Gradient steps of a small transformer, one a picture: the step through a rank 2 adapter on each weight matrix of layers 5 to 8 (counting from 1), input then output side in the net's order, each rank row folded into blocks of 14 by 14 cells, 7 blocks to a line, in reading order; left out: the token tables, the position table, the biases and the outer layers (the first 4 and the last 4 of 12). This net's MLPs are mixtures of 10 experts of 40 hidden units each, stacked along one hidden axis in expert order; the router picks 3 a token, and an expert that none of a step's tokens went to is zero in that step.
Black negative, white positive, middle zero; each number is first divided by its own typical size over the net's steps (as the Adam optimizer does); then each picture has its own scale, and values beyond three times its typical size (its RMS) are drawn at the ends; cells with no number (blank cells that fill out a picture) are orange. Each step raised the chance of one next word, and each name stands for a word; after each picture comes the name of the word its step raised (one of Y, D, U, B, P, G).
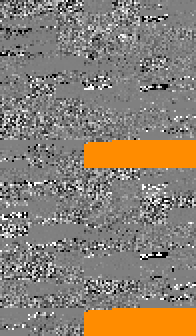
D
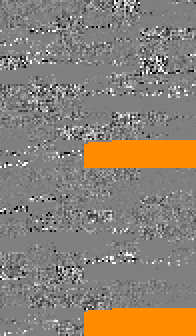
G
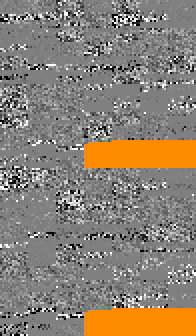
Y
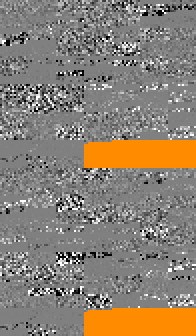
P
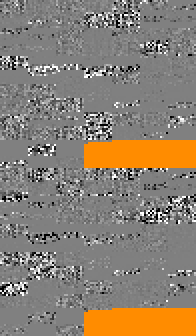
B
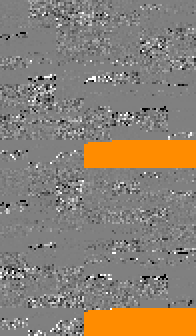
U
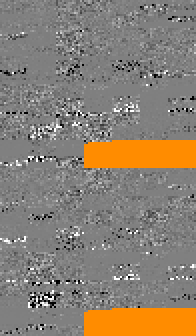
B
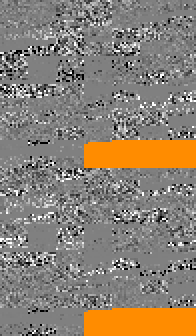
P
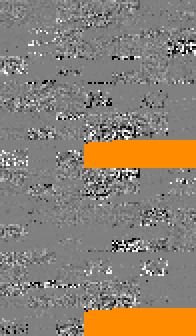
B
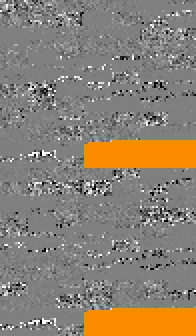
U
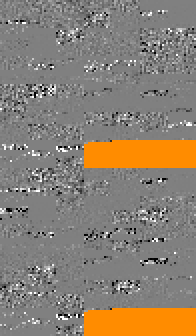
U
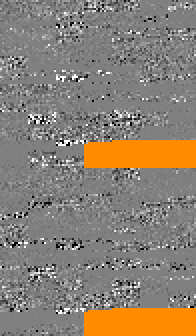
G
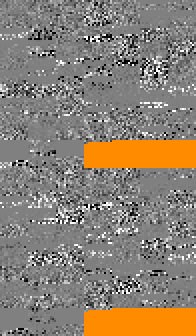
P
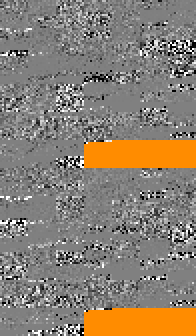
D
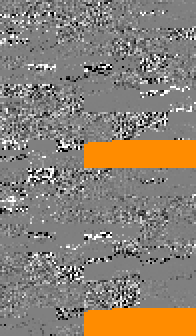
P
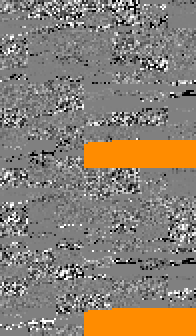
D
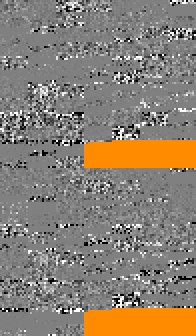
D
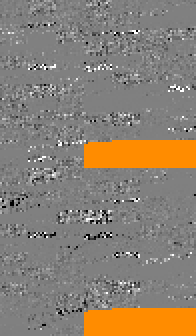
G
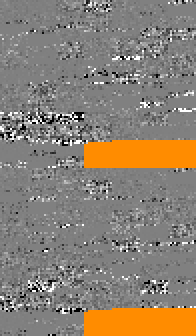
G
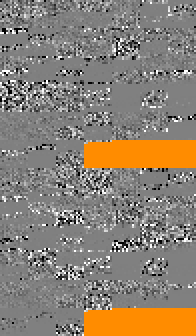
P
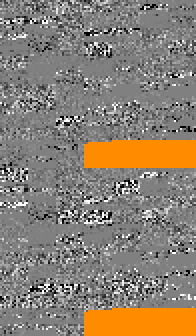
D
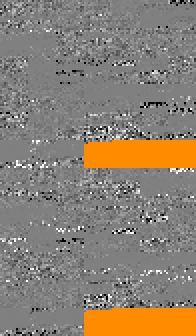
B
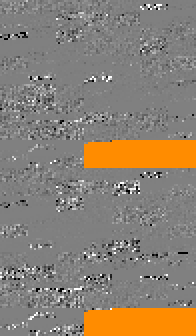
U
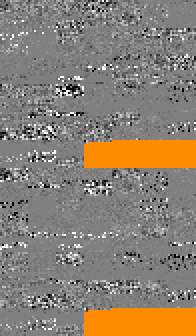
G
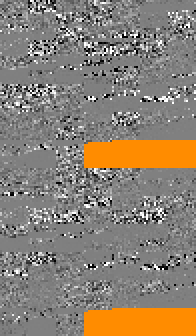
P
